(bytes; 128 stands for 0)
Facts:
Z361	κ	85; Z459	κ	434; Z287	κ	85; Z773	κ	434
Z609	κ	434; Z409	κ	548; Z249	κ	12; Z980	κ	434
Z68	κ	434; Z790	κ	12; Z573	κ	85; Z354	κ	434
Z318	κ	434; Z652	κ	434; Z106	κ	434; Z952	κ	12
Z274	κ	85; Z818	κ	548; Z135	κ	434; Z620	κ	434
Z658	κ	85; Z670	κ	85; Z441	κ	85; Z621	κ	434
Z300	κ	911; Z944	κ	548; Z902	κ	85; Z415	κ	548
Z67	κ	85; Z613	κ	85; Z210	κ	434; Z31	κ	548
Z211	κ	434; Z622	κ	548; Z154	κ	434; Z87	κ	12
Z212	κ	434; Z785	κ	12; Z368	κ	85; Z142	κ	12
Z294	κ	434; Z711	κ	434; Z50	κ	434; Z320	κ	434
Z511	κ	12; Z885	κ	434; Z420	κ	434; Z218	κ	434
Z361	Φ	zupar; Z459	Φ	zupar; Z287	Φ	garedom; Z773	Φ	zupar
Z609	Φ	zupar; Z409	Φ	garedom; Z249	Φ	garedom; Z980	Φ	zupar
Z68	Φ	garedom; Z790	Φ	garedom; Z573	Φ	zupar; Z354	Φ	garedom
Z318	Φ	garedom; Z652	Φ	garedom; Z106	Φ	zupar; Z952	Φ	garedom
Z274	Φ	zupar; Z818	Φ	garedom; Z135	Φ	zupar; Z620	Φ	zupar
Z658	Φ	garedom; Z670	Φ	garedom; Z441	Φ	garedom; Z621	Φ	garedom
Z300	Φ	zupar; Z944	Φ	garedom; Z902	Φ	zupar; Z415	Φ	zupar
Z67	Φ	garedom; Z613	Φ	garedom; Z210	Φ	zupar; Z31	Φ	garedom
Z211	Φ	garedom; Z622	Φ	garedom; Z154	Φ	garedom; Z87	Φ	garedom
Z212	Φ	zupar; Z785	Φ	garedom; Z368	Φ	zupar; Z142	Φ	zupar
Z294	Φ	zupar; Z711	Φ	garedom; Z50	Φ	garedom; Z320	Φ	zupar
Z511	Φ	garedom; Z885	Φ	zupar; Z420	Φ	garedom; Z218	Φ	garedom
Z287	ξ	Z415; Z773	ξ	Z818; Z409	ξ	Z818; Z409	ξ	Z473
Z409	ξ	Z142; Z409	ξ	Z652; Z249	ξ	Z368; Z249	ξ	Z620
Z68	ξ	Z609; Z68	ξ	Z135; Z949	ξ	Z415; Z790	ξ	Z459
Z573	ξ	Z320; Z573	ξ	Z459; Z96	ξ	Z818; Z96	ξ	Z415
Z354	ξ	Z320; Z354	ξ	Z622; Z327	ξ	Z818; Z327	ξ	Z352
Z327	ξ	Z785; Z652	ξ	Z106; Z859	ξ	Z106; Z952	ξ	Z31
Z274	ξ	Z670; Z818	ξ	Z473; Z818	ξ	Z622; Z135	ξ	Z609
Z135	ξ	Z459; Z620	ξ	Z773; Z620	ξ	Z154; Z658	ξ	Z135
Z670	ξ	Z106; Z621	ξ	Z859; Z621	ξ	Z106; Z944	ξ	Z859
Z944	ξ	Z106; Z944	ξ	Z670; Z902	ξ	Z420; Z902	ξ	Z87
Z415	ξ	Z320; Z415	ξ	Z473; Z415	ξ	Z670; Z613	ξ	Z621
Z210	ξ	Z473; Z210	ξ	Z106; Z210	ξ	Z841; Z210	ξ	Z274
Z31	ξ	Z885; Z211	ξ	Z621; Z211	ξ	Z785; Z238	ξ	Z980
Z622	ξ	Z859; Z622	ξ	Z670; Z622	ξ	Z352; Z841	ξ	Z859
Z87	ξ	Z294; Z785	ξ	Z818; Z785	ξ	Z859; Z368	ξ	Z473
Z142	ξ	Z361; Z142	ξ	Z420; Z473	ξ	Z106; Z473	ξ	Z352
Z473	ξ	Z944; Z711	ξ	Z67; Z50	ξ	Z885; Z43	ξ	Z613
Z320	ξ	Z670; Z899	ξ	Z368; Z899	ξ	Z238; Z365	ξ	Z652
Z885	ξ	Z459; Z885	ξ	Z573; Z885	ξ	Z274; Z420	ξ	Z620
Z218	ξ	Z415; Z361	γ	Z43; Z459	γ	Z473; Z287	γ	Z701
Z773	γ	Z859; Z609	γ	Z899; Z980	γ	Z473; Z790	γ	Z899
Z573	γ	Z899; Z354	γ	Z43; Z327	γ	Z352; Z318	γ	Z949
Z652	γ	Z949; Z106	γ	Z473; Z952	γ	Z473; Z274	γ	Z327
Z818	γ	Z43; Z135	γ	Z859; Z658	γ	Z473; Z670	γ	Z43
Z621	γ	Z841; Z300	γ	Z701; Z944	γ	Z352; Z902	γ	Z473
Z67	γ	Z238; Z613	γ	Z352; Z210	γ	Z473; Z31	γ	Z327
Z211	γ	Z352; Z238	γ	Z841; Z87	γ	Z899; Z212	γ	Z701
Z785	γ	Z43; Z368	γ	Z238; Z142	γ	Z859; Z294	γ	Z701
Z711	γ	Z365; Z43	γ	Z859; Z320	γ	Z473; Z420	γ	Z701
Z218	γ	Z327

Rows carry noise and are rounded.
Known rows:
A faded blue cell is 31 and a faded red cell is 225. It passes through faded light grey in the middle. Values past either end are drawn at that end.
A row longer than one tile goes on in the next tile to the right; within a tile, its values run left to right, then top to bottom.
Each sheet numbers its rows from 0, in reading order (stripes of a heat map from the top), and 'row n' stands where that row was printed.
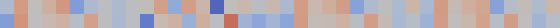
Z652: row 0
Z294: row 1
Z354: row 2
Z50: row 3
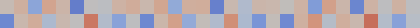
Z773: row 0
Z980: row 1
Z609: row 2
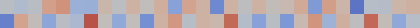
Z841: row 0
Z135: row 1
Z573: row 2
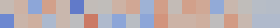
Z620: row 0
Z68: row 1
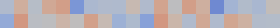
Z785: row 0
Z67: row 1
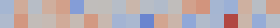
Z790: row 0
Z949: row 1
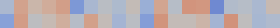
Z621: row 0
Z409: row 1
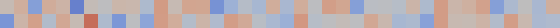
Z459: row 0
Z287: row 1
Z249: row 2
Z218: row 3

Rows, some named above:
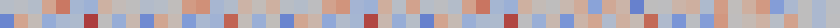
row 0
Z365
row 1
Z899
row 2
Z949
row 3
Z365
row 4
Z885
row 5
Z652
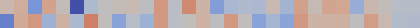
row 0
Z361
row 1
Z952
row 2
Z68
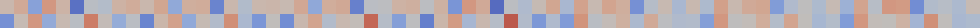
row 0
Z368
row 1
Z980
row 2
Z210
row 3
Z415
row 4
Z420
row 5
Z318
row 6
Z409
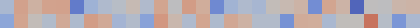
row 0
Z613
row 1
Z67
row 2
Z142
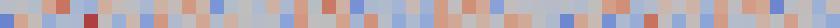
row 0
Z365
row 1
Z154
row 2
Z31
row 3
Z658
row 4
Z238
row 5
Z87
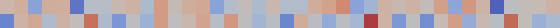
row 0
Z106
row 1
Z50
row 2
Z43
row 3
Z902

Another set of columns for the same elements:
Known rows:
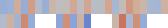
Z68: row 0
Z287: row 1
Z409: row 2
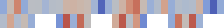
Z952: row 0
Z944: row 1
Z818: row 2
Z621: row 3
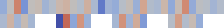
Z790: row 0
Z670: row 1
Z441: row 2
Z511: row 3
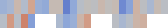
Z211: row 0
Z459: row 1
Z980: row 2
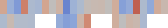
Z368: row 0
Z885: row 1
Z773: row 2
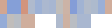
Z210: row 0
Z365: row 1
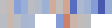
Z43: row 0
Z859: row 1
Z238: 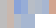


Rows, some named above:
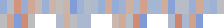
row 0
Z31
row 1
Z365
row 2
Z420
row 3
Z613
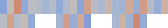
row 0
Z87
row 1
Z658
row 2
Z50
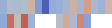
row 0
Z621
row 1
Z154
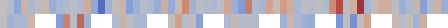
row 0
Z300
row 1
Z652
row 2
Z365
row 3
Z249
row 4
Z368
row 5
Z949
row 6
Z415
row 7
Z142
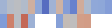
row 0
Z652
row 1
Z106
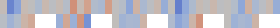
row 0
Z609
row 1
Z218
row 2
Z300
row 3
Z135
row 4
Z300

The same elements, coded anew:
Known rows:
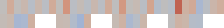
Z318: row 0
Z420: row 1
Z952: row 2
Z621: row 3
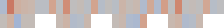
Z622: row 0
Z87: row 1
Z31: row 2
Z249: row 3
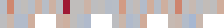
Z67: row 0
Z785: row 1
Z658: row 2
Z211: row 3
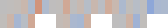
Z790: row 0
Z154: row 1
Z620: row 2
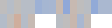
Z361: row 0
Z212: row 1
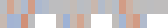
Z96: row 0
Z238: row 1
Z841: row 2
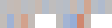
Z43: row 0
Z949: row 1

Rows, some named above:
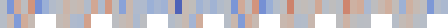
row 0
Z415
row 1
Z31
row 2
Z300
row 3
Z135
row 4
Z415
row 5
Z249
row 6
Z652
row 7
Z210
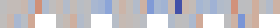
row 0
Z790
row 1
Z142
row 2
Z368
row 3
Z885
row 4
Z287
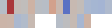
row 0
Z409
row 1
Z459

